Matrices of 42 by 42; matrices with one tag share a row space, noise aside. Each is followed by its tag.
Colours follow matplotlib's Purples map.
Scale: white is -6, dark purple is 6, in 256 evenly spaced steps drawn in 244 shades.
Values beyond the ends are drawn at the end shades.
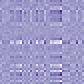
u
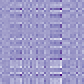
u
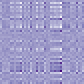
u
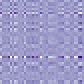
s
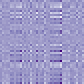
u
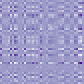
s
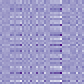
u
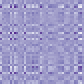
s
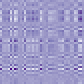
s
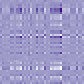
u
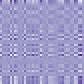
s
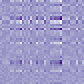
u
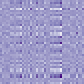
u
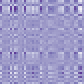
s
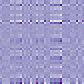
u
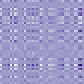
s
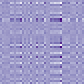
u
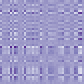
s
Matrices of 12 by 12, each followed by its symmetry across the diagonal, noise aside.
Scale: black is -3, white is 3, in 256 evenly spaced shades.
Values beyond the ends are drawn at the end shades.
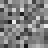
antisymmetric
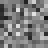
neither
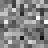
neither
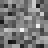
neither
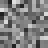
antisymmetric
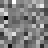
neither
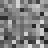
antisymmetric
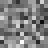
antisymmetric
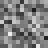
antisymmetric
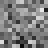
neither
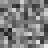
neither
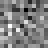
antisymmetric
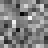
antisymmetric
